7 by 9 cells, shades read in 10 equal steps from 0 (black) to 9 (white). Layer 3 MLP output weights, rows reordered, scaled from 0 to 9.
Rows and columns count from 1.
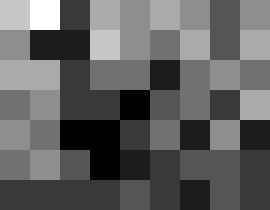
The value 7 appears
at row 1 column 1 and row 2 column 4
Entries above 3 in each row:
7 6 7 4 4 2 0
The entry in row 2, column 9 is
6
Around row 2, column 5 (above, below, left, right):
5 4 7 4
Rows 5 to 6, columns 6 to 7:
4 1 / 2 3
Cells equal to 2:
14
